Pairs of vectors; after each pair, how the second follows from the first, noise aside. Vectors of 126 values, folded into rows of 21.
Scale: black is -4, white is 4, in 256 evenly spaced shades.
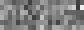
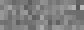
shrunk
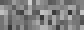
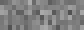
shrunk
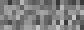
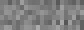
shrunk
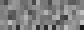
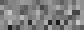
wrapped around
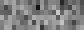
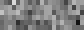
wrapped around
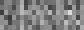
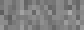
shrunk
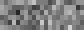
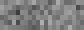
shrunk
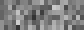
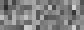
wrapped around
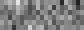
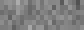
shrunk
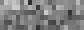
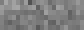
shrunk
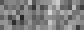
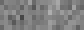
shrunk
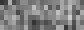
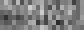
wrapped around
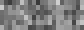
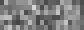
wrapped around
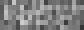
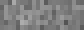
shrunk
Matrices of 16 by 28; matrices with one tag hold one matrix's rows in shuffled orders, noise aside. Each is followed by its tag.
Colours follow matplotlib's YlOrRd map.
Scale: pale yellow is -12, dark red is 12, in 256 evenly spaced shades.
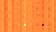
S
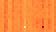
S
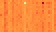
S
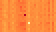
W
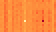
S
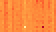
S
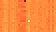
W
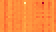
S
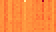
S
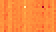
S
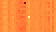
W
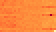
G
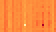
S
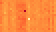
W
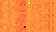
W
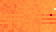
G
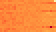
G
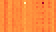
S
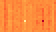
S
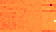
G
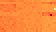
G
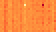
S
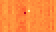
W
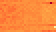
G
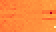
G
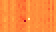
W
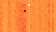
W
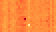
W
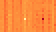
S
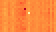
W
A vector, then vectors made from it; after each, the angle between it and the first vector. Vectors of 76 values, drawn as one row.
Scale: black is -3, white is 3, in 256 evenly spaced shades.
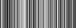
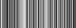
nearly parallel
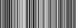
nearly parallel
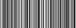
partly aligned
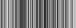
nearly opposite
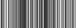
nearly opposite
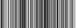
nearly opposite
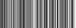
partly opposed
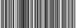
partly opposed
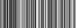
partly aligned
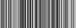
partly opposed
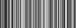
partly aligned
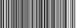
partly opposed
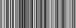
partly opposed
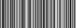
orthogonal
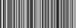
orthogonal
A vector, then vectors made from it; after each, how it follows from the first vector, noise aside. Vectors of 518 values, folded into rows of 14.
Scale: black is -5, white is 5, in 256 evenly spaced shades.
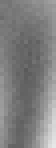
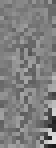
sign-scrambled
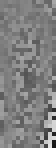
sign-scrambled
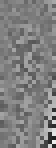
sign-scrambled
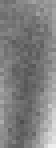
copied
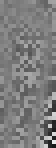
sign-scrambled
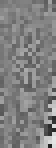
sign-scrambled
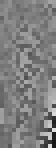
sign-scrambled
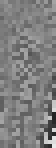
sign-scrambled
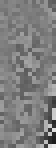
sign-scrambled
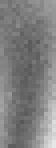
copied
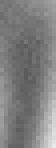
copied
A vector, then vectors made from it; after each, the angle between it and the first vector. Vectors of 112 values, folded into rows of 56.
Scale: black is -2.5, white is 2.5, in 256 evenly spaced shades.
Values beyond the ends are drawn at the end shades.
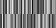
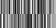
partly aligned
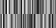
nearly parallel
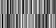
nearly opposite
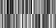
nearly opposite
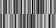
nearly parallel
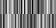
nearly parallel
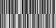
orthogonal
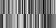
orthogonal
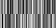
nearly opposite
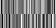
partly opposed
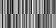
nearly opposite
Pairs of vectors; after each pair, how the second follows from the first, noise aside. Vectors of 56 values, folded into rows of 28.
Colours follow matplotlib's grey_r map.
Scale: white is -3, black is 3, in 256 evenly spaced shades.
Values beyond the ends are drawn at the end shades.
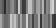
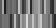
sign-scrambled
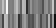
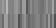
shrunk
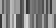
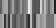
reversed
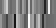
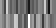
sign-scrambled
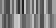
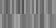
shrunk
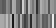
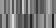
sign-scrambled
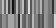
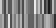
wrapped around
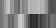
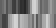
reversed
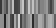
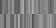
shrunk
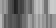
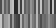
sign-scrambled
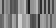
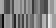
wrapped around
